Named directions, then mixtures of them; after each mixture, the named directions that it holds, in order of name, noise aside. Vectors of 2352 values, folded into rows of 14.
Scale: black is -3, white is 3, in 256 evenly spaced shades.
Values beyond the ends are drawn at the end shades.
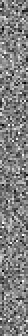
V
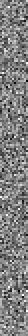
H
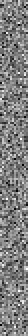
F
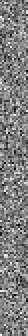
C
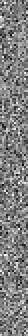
C, F, V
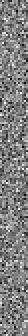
F, H, V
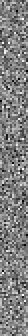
C, H, V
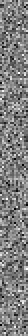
F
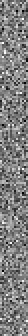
H, V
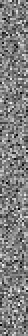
F, H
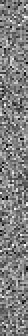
F, H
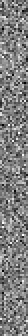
V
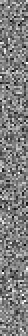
F, H, V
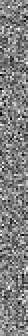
F, H, V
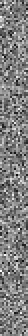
C, F, V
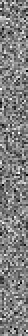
C, V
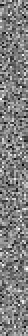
F
